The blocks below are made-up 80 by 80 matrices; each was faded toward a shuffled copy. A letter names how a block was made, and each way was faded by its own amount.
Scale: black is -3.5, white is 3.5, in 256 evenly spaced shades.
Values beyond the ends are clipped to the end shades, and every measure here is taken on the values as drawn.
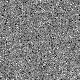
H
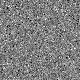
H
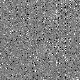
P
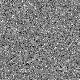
H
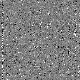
P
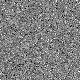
H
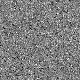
H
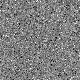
H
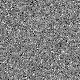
H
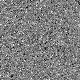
H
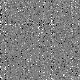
P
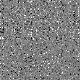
P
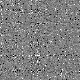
P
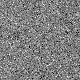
H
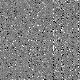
P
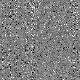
P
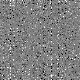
P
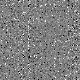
P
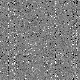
P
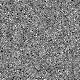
H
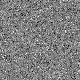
H
